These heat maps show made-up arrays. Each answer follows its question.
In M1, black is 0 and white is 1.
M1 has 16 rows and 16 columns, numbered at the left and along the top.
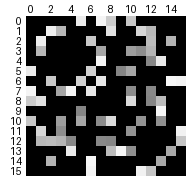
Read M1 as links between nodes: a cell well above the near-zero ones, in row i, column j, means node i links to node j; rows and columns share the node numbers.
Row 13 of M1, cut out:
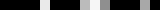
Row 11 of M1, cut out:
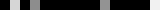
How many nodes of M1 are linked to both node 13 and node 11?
1
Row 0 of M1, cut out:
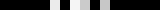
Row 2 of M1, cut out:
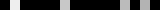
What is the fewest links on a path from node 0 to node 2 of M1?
3
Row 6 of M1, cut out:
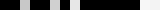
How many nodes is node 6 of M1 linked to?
5
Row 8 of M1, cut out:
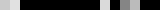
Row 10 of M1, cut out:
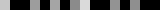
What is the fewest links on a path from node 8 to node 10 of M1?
1
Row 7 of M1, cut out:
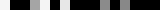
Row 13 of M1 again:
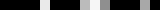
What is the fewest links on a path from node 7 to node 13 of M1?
2
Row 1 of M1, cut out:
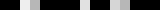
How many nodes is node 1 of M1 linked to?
5
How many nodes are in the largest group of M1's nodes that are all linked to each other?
3
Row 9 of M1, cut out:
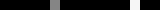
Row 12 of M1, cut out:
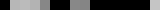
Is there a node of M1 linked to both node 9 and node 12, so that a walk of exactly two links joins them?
no
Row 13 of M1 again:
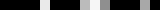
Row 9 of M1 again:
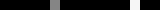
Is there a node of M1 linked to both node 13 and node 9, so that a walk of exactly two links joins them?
no
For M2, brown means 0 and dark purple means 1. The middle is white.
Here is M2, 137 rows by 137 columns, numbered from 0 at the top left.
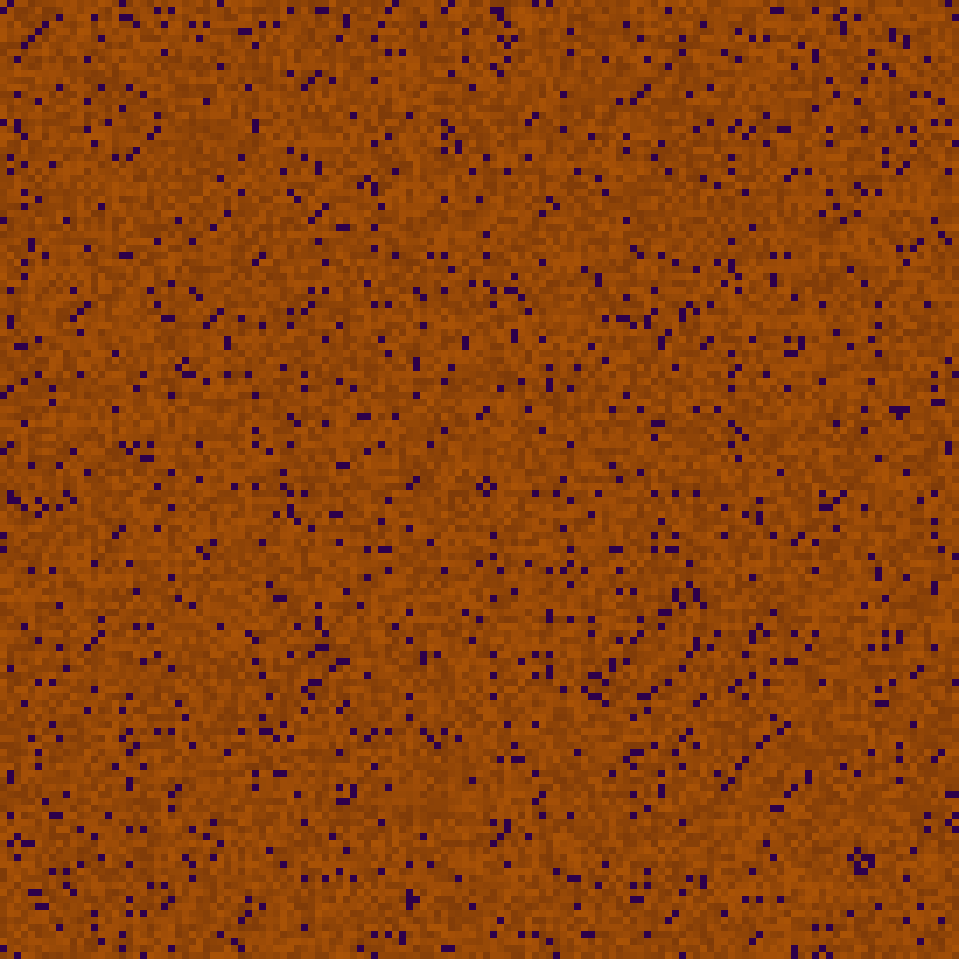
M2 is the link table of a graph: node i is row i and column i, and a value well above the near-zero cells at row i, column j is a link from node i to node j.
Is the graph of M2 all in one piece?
yes
